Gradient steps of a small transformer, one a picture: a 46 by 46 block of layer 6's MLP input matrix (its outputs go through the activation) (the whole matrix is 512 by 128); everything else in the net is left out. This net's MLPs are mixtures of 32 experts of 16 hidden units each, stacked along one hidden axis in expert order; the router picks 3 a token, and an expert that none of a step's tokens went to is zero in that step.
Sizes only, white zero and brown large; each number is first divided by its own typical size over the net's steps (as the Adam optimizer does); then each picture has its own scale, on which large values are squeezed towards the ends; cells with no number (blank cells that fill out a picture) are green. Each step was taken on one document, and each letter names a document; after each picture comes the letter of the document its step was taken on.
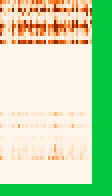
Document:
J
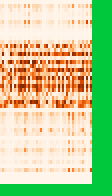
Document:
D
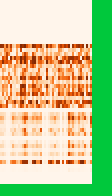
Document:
D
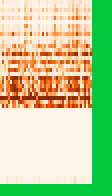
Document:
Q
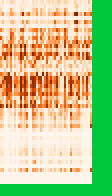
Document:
D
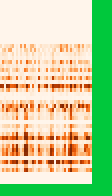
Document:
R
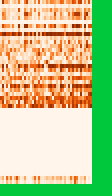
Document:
Q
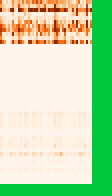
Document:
J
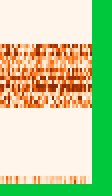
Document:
Q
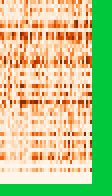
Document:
D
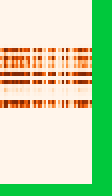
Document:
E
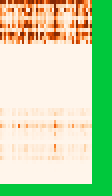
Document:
J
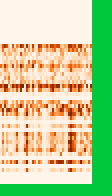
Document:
R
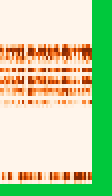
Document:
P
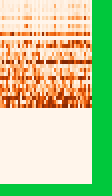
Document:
Q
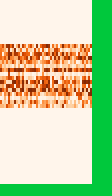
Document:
P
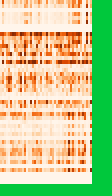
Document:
D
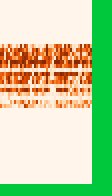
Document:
P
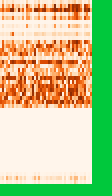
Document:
Q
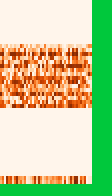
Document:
Q
